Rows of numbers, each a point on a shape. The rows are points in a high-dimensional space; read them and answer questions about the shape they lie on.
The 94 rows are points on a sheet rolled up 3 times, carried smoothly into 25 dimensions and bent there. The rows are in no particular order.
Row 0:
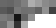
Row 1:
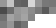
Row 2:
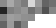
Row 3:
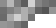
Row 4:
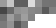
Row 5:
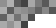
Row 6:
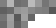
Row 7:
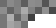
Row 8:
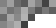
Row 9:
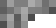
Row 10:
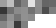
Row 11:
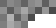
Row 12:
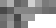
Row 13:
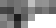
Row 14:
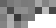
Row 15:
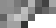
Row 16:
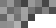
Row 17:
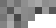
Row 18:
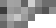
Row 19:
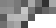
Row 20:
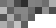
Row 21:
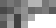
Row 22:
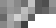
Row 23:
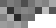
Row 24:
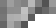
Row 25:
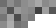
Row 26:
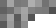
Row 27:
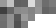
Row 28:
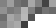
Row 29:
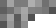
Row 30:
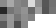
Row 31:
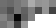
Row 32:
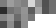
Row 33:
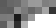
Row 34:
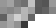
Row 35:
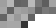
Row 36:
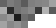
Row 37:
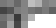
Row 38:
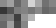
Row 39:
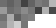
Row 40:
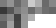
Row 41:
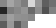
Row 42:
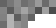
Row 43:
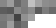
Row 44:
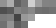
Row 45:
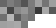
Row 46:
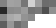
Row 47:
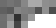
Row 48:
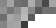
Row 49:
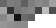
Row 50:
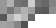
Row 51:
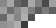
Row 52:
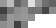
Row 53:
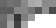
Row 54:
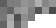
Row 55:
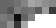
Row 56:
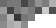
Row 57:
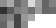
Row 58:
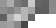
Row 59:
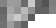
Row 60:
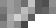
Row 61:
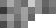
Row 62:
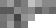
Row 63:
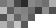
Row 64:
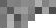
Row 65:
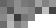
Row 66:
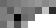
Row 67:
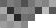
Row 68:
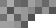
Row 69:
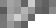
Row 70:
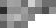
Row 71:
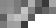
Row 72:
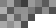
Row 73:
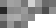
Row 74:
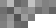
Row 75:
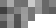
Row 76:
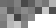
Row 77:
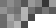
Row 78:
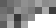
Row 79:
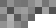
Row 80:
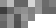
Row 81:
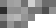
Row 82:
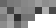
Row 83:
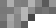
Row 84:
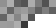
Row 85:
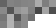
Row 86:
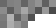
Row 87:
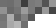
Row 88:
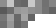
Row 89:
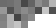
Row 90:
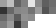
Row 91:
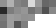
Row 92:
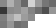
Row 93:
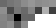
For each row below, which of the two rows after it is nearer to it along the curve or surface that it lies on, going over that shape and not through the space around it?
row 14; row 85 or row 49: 85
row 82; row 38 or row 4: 38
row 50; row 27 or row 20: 20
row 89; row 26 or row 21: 21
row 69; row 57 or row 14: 57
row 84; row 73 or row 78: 78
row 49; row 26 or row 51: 51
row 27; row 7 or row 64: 64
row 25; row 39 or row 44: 44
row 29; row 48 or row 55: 48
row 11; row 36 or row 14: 14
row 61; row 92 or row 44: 44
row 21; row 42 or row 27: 27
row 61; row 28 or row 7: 28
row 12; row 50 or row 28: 28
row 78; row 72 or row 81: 72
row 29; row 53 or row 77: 77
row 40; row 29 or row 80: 80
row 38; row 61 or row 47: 47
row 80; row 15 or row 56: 15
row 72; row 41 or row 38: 38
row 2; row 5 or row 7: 5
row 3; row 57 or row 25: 57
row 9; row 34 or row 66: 34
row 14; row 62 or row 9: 62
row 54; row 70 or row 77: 77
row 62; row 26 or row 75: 75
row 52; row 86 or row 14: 14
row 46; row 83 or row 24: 24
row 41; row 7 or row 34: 34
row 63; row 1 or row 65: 65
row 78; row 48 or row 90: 90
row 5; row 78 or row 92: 78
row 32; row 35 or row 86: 35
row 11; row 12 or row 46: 12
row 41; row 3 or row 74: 3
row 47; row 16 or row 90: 90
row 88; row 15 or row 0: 15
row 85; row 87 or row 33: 87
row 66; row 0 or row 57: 0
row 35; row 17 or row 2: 17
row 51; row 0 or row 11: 11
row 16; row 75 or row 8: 8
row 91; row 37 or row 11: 37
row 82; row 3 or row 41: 41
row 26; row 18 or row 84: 84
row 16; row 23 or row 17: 17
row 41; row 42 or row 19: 19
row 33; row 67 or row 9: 67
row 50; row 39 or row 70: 70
